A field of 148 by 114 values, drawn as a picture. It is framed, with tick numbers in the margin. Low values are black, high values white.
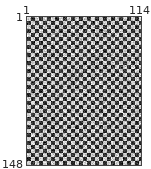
Average level on the scale: 50%. Histogram: two levels. Grain: checkered. Odd rows or columns: none.
